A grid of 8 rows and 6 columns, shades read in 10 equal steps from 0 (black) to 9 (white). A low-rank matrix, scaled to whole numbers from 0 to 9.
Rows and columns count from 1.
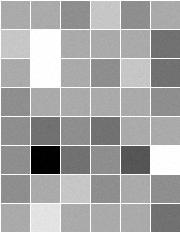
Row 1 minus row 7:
1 0 -2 2 -1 1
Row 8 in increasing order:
4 6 6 6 6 8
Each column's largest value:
7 9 7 7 7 9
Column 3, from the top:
5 6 6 6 5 4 7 6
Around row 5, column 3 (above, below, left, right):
6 4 4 4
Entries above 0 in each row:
6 6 6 6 6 5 6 6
